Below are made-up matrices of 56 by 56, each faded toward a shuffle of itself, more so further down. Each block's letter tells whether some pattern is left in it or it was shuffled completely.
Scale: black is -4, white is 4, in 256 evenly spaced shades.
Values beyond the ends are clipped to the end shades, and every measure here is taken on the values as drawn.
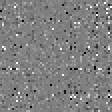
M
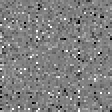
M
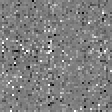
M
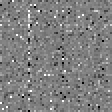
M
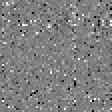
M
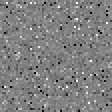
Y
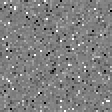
Y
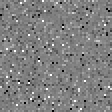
Y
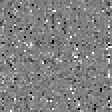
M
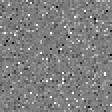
Y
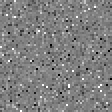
Y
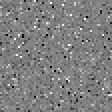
Y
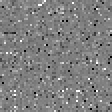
M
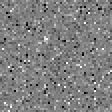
Y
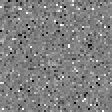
Y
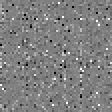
M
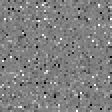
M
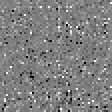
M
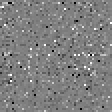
M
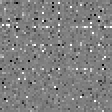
M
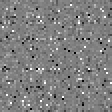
M
